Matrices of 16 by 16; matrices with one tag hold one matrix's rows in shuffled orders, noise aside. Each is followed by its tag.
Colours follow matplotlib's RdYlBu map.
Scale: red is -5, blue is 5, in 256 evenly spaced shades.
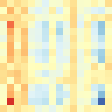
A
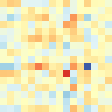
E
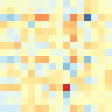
E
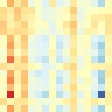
A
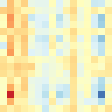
A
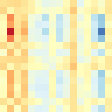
A
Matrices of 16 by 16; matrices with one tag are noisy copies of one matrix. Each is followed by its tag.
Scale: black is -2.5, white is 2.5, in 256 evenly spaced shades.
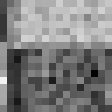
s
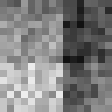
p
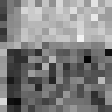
s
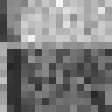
s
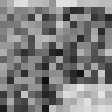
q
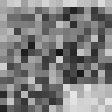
q
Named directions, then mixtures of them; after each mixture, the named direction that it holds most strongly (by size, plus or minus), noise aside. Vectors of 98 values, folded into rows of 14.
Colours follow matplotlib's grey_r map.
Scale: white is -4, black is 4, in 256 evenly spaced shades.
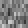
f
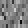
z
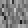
z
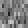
f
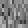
f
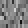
z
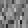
z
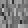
z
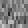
f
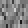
z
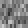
f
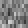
f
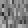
f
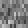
f
